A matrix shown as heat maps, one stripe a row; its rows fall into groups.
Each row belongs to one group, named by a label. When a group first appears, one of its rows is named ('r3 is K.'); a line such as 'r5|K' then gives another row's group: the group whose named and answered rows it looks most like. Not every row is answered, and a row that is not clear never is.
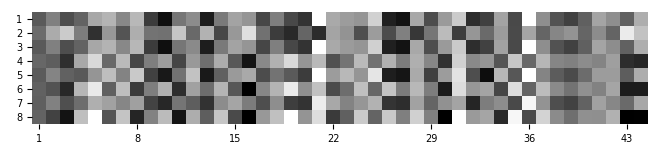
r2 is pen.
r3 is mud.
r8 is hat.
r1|mud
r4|hat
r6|hat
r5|mud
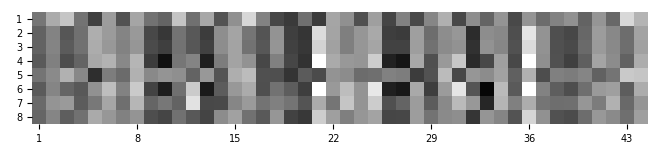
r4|mud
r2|mud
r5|pen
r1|pen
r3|mud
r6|mud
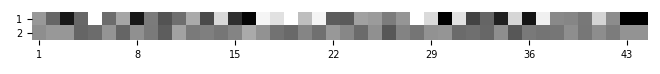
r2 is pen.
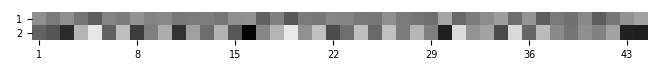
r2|hat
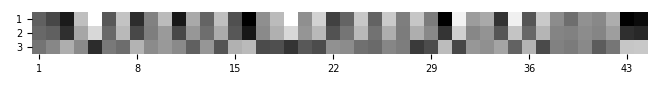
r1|hat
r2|hat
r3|pen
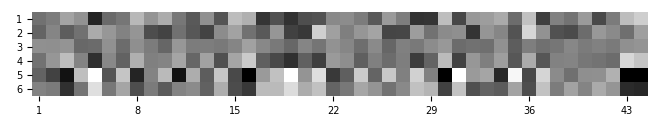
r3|pen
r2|mud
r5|hat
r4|pen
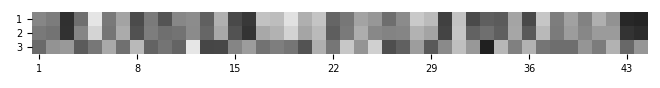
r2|hat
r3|mud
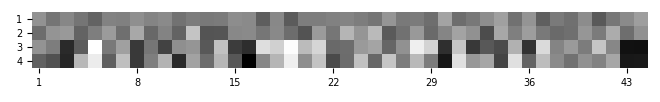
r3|hat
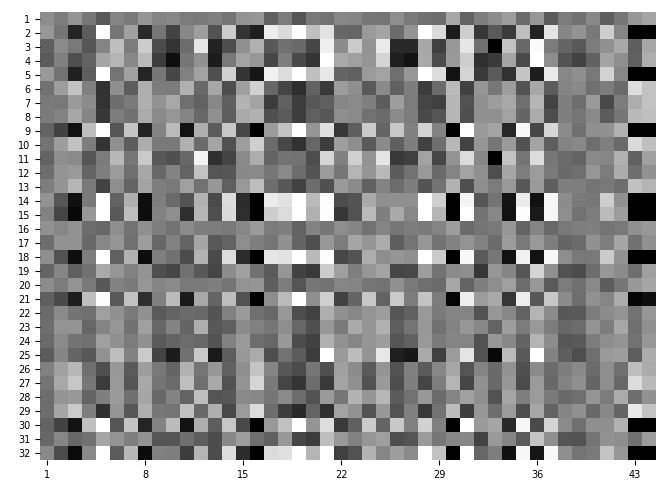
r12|mud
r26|pen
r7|pen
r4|mud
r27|pen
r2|hat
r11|mud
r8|pen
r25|mud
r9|hat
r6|pen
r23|mud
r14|hat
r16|pen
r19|mud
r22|mud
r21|hat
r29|pen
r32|hat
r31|mud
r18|hat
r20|pen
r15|hat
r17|mud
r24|mud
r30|hat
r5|hat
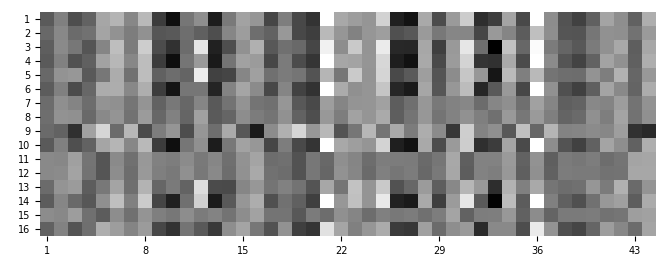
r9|hat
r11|pen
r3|mud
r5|mud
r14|mud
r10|mud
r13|mud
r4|mud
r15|pen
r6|mud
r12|pen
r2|mud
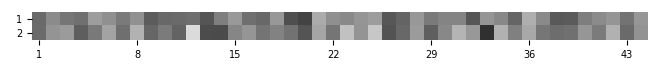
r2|mud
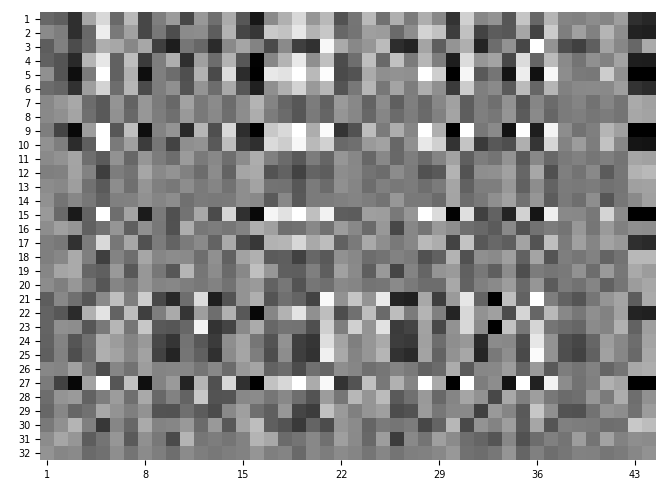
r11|pen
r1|hat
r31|pen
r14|pen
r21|mud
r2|hat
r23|mud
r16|pen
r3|mud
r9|hat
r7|pen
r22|hat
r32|pen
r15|hat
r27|hat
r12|pen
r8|pen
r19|pen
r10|hat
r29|mud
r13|pen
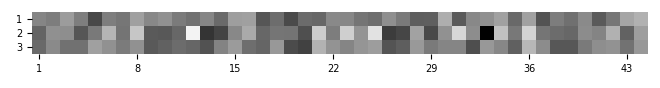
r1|pen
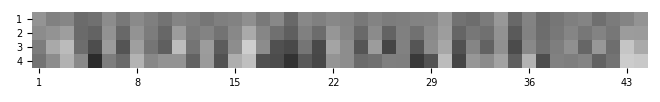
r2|pen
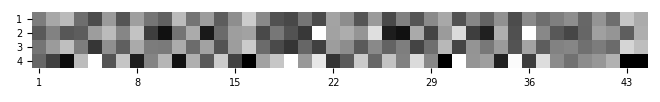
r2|mud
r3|pen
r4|hat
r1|pen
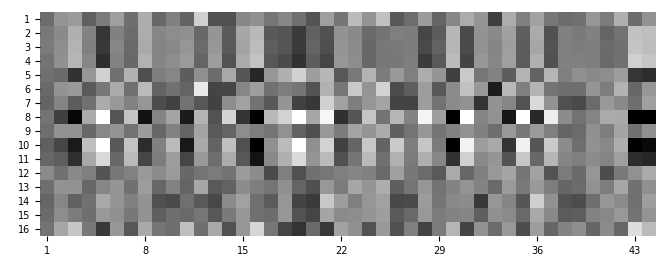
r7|mud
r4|pen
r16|pen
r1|mud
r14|mud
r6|mud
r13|mud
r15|mud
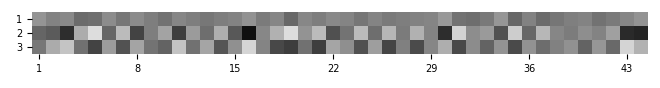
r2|hat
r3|pen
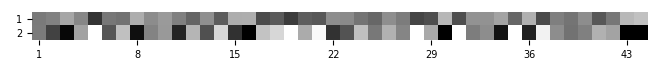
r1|pen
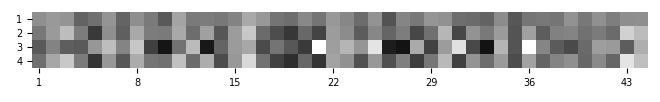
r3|mud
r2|pen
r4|pen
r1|pen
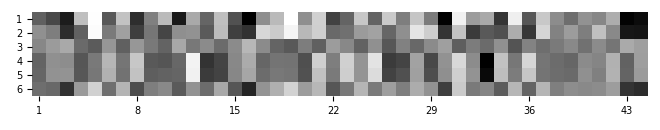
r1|hat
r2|hat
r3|pen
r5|mud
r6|hat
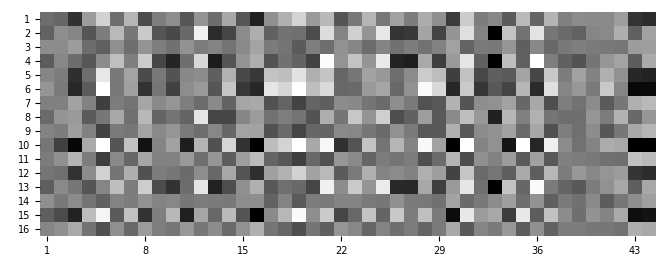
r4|mud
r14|pen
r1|hat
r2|mud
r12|hat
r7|pen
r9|pen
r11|pen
